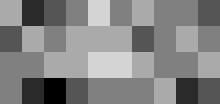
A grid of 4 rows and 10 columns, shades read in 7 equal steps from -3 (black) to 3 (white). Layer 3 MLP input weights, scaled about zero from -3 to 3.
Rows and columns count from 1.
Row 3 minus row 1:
-1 2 2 1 0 2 0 0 0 2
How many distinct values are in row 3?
3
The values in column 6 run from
0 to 2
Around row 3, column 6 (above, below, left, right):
1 0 2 1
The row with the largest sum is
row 3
